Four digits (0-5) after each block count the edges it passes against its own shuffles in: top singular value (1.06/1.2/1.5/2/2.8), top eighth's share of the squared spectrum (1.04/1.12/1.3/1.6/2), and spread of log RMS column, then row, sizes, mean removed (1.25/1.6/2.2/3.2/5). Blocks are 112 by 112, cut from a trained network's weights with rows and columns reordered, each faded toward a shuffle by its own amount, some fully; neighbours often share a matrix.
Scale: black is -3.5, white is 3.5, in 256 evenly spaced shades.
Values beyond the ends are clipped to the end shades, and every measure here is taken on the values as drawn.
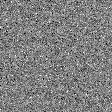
2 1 0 0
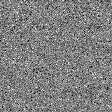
2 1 0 0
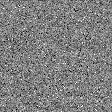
2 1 0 0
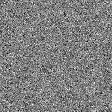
2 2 0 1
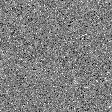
0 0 0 0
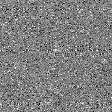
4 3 0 2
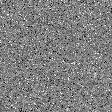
0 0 0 0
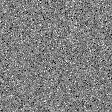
0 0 0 0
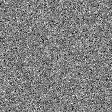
1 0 0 0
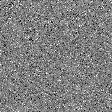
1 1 0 0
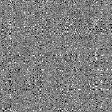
3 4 3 3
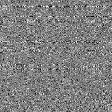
4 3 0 3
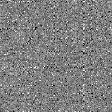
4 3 2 2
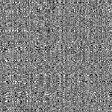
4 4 2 3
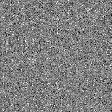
2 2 1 1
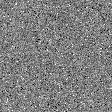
0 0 0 0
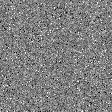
0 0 0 0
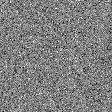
1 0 0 0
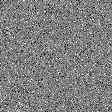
2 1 0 0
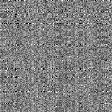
4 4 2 3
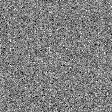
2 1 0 0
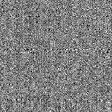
3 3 1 2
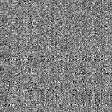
4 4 1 3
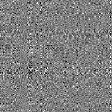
4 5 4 3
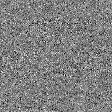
3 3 0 2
